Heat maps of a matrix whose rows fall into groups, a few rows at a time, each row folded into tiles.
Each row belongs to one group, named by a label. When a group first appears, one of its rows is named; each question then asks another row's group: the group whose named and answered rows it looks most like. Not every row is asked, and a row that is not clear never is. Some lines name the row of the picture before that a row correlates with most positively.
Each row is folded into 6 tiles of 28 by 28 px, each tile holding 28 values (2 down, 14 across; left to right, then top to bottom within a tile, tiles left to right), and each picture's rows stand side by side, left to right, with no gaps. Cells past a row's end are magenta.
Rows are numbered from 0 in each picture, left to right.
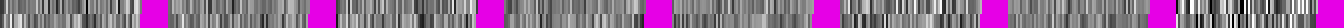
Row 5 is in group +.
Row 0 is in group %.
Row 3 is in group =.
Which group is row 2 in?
%
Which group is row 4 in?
+
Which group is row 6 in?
+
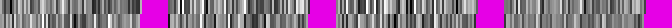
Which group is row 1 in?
%
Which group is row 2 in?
+
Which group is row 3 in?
%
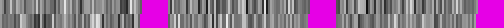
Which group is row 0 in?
=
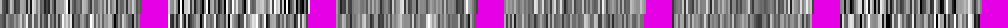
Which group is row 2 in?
=
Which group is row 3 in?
+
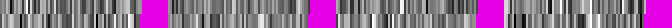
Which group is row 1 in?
=
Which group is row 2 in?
=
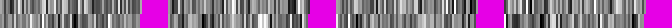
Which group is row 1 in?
=
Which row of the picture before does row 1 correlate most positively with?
1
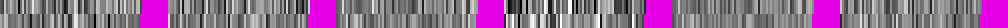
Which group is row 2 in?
%
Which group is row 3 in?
=
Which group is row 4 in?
%
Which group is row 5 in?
=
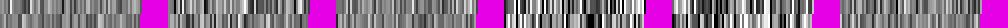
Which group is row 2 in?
%
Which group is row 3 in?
%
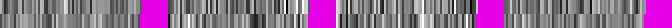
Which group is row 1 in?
%
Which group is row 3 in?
%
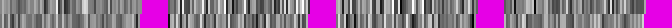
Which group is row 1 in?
%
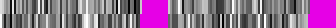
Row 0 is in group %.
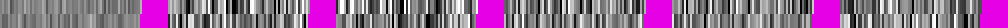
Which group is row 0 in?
+
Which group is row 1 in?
%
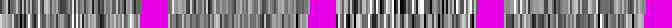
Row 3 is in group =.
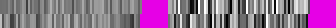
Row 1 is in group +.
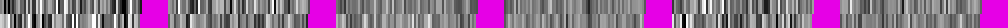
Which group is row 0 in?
=
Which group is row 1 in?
+
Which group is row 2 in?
=
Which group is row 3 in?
%
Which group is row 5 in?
+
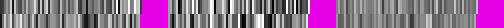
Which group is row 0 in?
%
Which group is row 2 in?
+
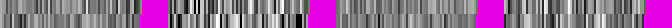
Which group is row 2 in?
+
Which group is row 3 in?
=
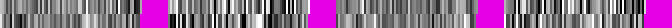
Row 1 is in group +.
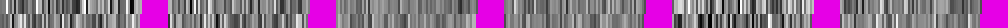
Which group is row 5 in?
=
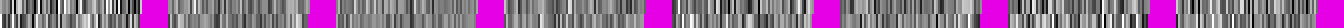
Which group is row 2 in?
+
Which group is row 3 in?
=
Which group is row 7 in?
=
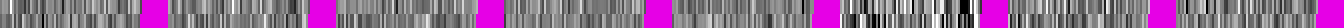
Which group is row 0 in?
+
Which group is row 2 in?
+
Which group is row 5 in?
=
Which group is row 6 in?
+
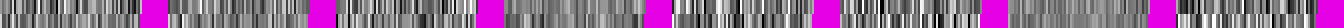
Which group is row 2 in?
%
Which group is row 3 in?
=
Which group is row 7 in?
=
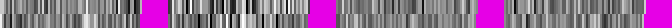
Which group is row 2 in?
%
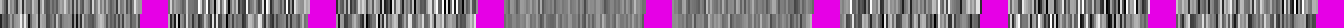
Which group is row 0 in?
=
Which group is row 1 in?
+
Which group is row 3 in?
=
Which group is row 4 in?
=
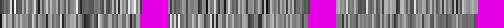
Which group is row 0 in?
%
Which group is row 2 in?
+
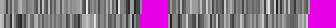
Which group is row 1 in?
+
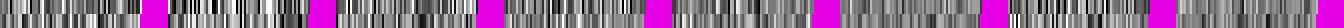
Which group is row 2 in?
%
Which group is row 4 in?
%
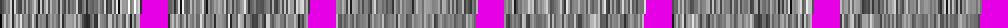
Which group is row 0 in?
%
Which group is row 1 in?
%
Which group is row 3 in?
+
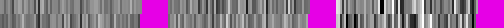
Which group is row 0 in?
=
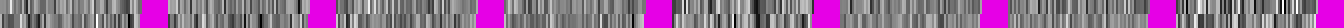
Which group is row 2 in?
+
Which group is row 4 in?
%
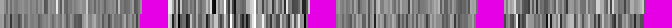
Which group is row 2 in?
=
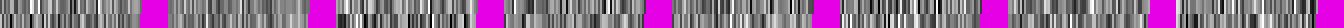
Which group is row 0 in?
+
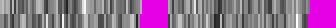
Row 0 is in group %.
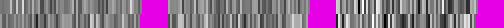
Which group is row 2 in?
=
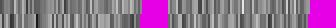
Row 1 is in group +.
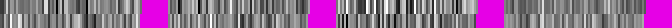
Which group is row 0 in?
%
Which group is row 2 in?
+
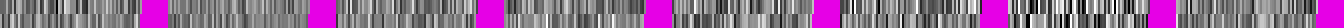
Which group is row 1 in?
+
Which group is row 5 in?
%
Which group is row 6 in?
+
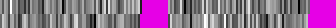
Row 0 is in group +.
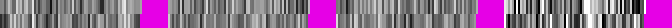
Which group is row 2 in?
+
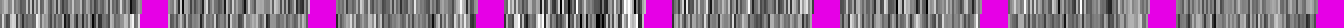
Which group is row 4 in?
%
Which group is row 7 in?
=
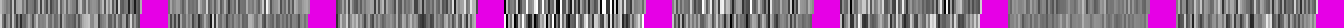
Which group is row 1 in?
+
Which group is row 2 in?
%
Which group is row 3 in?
+
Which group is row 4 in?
+
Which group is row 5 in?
+
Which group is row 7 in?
+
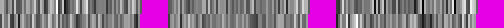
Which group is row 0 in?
%
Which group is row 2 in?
%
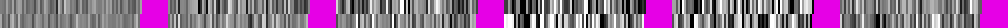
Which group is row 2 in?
=
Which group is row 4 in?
+
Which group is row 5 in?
=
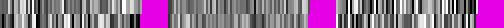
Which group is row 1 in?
%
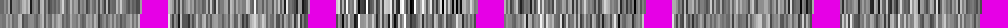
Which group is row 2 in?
+
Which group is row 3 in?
=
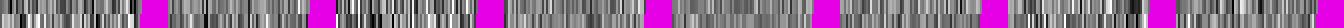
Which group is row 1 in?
=
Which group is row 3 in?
%
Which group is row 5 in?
+
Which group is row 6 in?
=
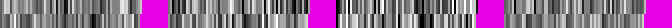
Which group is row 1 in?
+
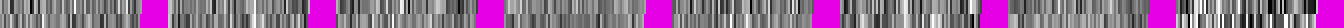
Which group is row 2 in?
=
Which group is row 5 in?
=
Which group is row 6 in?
=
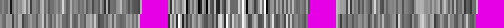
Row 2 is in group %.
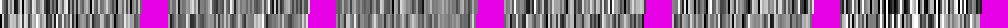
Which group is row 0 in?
=
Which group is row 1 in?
+
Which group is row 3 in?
+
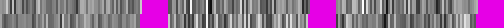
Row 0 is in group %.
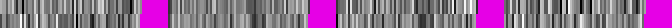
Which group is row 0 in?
=
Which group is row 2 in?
%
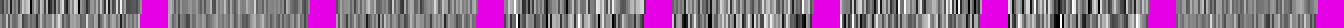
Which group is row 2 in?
+
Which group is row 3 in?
+
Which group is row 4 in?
=
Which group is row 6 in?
=
